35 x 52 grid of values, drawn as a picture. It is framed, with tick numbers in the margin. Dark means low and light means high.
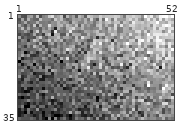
There are no regular stripes. Values rise toward the top right. Overall the values sit about 50% of the way up the scale. The top right is the ninth with the highest average. The values follow a bell shape.
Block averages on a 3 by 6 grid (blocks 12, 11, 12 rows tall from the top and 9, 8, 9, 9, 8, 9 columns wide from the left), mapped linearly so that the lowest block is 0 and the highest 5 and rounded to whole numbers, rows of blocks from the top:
2 3 3 4 4 5
1 1 2 3 3 4
0 0 1 2 2 3
